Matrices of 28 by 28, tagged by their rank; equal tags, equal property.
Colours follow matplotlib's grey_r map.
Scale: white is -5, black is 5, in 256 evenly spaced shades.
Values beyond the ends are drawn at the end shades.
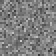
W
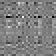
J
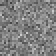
W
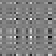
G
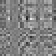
J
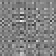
J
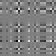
G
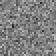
W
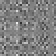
J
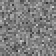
W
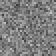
W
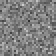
W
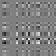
G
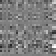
J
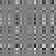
G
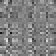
J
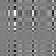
G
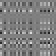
G
